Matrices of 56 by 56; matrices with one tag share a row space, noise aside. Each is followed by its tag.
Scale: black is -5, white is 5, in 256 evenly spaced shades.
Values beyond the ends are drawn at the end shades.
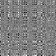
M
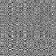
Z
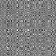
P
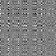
M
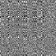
M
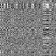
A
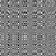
M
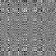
M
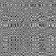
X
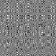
P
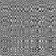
X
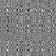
P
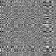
A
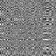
A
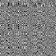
M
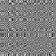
Z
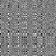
M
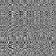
Z
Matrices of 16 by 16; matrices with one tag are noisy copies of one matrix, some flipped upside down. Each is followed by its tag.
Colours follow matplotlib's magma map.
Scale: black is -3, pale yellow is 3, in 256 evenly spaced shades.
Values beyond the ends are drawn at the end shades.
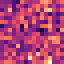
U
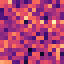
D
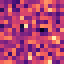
U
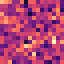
D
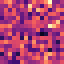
U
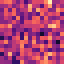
U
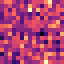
U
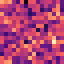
D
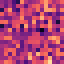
U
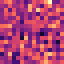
U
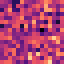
U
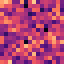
D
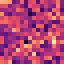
D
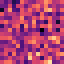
U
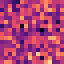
U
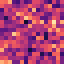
D
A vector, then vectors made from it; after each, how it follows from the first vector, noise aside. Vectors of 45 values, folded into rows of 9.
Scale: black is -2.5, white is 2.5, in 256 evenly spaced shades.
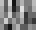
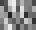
sign-scrambled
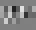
partly zeroed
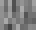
shrunk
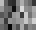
sign-scrambled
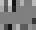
partly zeroed
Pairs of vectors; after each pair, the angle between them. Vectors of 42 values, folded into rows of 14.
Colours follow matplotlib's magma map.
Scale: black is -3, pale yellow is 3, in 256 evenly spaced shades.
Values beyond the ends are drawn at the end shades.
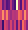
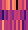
nearly opposite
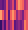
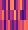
partly aligned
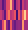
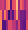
partly opposed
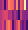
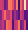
nearly parallel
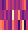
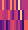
partly opposed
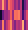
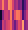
nearly parallel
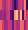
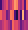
nearly opposite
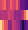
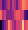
nearly opposite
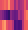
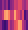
nearly opposite
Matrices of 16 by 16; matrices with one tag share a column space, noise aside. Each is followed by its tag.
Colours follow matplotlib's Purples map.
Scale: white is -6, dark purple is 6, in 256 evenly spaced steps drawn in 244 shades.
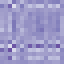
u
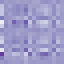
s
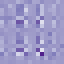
s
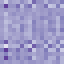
u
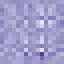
s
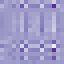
u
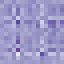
s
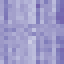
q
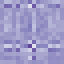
u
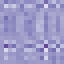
u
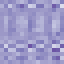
u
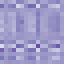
u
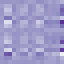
s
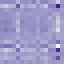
u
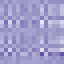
s
